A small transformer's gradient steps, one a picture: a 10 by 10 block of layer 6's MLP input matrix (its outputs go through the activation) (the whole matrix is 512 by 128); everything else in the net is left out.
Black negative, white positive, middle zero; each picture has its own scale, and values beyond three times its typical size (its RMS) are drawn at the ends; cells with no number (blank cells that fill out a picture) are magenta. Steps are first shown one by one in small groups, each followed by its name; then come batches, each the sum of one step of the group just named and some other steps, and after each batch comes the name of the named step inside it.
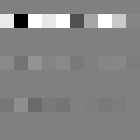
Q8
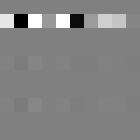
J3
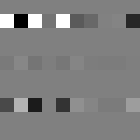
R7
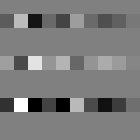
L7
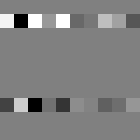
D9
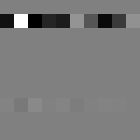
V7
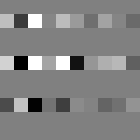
D9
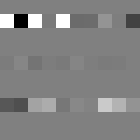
D9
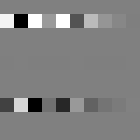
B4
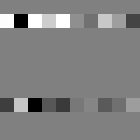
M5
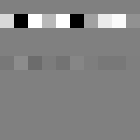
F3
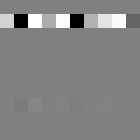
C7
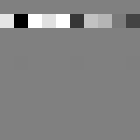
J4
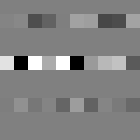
B4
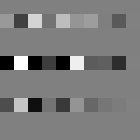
B4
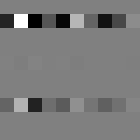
J4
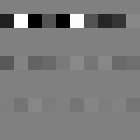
M5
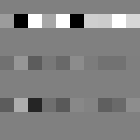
F3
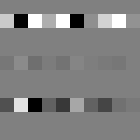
F3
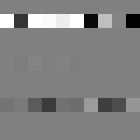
M5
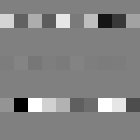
B4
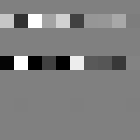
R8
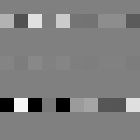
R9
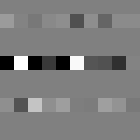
R8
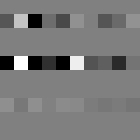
R8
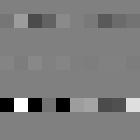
R9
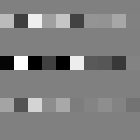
R8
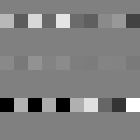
R9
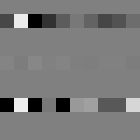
R9
